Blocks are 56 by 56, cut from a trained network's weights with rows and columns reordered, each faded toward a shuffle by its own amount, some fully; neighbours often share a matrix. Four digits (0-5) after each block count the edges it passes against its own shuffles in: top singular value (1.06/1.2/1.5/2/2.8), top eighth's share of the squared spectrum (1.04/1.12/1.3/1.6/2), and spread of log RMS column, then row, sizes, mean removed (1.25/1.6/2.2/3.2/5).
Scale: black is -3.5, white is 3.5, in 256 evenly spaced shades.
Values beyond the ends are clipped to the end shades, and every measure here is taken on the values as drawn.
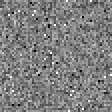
0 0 0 0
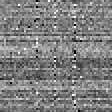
4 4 2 2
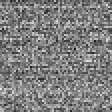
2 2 0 0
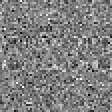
3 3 0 2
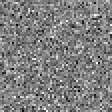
2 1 0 0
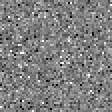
0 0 0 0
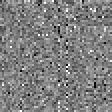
3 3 2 1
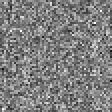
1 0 0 0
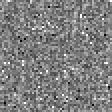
0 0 0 0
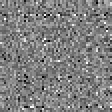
3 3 2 2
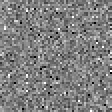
1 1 0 0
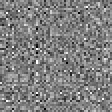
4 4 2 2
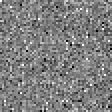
1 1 0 0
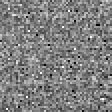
1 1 0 0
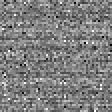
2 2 1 0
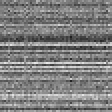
5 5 0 4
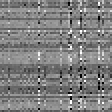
4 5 3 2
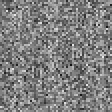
2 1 0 0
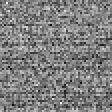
3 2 0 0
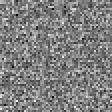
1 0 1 0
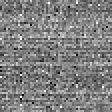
3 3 1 0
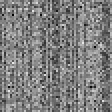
4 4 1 2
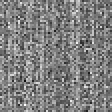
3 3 1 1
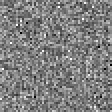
0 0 0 0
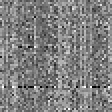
4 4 1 2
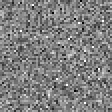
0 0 0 0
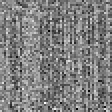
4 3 0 1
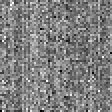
3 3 0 1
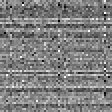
4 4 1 2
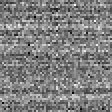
3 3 0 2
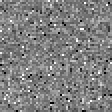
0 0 0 0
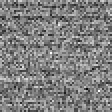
3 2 0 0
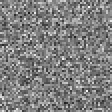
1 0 0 0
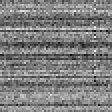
5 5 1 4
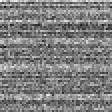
4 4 0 3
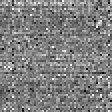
3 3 1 1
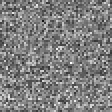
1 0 0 0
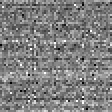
3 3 1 1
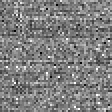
2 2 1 0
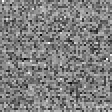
2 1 0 0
